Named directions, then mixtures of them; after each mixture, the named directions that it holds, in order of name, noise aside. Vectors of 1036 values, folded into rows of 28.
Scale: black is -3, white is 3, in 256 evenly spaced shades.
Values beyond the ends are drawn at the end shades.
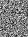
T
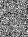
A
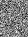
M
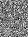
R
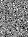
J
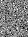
J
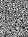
J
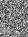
J, M, R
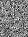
R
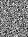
J, R, T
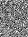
M, R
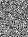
A, M, R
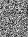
A, T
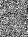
A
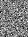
J, T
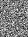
J, T
